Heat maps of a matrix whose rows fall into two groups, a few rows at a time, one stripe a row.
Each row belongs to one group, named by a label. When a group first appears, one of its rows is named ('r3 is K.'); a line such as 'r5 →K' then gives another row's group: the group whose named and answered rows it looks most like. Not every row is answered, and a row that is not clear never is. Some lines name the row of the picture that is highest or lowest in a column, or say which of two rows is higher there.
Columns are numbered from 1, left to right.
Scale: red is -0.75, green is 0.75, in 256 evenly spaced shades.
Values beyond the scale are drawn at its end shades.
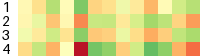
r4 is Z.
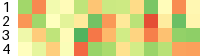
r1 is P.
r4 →Z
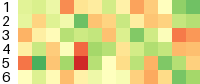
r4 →Z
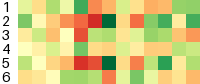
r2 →P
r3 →Z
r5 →P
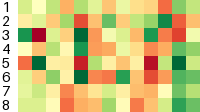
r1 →P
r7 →P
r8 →P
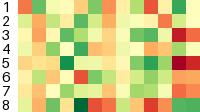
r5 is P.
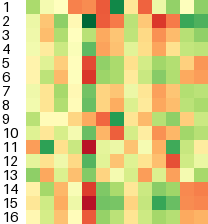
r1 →P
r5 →Z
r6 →Z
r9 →P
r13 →P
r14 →Z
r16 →Z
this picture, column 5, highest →2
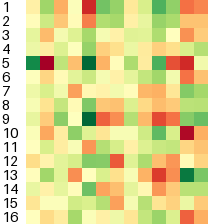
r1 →Z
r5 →P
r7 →P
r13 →P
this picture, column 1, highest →5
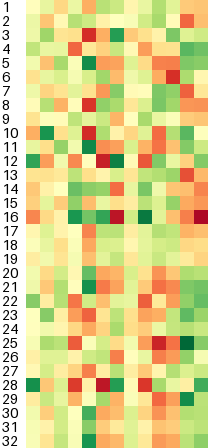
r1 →Z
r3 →P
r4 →P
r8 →Z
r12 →P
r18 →Z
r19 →Z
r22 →P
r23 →P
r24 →P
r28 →P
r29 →P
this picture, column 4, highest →16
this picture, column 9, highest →16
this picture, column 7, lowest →16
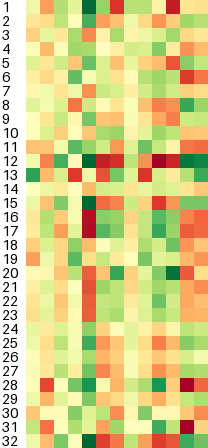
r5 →P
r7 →Z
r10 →Z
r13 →P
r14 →Z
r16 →Z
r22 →Z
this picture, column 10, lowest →12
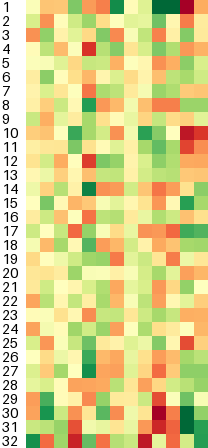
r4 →Z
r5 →P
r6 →P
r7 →Z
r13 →Z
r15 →P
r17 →P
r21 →P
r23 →Z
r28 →P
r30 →P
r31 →P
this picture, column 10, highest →1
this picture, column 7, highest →1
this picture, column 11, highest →1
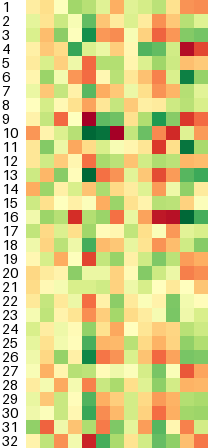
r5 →Z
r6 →P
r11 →P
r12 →Z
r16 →P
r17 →P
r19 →Z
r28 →Z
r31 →P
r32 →Z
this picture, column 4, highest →4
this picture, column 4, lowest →16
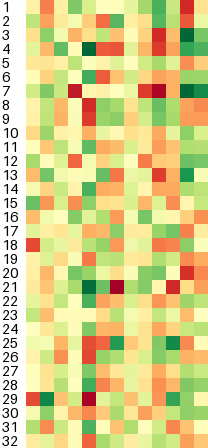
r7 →P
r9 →Z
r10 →P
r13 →P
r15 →P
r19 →Z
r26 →Z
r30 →P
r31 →P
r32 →Z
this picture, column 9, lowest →7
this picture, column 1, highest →15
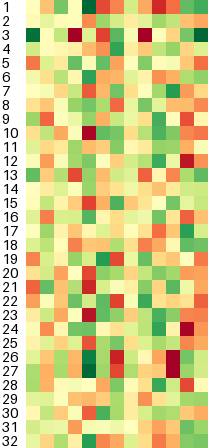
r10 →Z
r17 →P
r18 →P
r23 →Z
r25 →Z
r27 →P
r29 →P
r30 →Z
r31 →P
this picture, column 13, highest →3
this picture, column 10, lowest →1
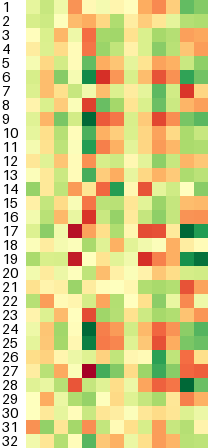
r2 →P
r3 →Z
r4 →Z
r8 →Z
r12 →Z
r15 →Z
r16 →Z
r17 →P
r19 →P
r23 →Z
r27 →Z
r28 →P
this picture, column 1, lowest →31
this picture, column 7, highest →14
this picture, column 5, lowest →27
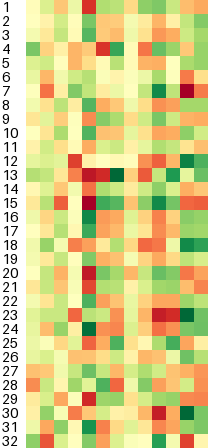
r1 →Z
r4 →P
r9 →Z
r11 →Z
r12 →P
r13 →P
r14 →Z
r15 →Z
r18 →P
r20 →Z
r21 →Z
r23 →P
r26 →P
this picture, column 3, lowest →15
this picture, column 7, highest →13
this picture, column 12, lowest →7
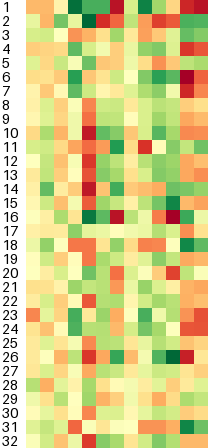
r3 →P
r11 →P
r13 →Z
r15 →Z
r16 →P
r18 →P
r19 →Z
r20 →P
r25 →Z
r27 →Z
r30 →Z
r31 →P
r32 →Z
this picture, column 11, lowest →16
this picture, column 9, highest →1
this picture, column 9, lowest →11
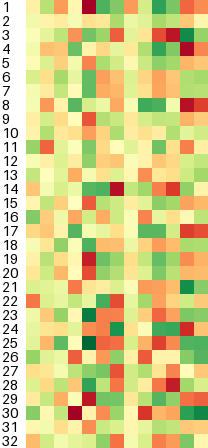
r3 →P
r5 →Z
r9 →Z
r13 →P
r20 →Z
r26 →P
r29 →Z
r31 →Z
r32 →P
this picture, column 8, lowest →1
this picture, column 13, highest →30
